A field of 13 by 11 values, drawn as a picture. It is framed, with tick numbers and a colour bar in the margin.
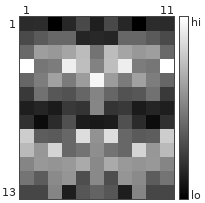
Stripes: horizontal, repeating 2 times. Roughest part: centre. Mirror symmetry: left to right. Average level on the scale: 40%.
